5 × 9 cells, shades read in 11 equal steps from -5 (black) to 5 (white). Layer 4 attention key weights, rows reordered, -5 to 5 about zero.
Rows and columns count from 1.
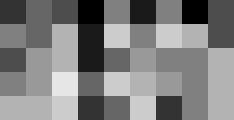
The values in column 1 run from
-3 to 2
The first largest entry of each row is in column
5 5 3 3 3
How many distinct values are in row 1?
6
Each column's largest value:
2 2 4 -1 3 3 3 2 2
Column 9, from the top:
-2 -2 2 2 2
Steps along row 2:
down up down up down up down down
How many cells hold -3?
3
